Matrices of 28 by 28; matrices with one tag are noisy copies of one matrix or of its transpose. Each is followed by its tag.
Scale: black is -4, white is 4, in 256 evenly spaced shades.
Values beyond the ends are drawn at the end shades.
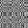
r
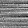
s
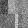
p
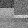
p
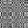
r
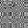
r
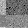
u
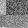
u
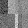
p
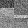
p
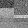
p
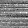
s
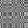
r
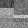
p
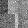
p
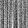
s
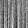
s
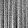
s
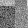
u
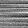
s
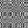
r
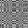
r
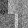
p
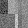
p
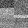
p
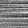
s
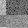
u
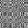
r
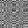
r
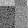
u
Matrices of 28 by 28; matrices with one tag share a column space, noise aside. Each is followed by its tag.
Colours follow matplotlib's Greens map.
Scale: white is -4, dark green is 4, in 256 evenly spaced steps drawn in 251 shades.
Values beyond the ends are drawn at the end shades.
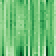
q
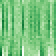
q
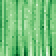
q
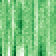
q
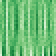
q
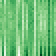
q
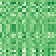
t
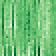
q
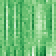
q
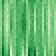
q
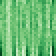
q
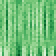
q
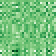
t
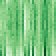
q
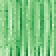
q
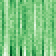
q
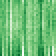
q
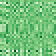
t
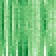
q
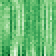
q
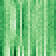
q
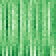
q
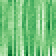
q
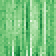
q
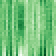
q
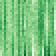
q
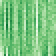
q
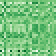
t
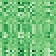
t
